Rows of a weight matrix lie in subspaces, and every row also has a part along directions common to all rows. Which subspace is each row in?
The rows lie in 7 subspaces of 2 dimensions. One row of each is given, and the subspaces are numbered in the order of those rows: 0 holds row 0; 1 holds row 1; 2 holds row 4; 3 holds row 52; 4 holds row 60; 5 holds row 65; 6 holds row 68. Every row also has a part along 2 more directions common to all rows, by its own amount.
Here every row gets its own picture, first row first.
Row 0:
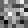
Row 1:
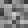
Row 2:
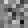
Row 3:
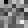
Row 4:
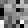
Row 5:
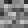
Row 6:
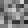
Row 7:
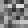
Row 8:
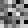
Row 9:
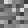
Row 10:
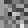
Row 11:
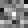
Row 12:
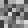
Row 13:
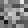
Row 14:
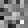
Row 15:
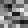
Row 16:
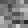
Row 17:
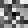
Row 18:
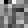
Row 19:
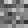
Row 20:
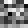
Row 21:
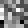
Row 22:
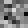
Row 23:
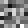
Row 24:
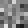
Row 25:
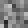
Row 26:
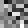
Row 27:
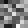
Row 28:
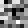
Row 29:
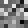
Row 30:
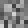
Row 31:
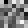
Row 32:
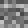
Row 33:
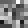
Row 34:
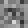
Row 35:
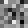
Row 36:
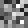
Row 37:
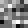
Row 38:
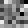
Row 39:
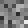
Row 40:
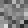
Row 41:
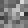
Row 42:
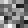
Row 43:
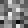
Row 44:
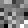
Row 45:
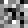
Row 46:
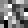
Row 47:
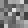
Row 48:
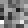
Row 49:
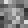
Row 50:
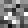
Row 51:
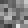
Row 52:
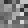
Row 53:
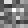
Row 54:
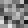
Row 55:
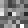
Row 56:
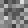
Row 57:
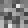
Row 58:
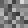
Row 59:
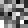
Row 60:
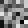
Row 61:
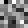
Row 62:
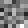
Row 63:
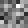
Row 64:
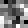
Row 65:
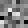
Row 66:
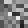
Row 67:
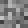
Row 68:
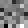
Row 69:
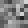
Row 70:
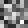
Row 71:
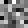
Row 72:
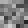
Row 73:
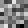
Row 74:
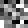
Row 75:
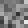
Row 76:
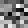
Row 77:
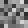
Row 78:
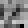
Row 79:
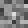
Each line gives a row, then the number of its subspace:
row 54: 4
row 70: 0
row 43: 2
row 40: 6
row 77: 5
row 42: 4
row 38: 3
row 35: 3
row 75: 4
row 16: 6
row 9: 3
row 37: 6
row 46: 0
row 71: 5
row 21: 2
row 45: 3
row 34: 3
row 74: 6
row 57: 0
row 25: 0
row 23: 2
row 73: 6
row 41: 3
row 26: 2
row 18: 5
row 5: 1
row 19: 1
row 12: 5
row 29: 5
